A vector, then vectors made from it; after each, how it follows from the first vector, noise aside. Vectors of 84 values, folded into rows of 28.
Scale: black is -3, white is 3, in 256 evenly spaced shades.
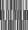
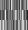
reversed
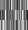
reversed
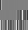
partly zeroed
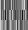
sign-scrambled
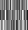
reversed
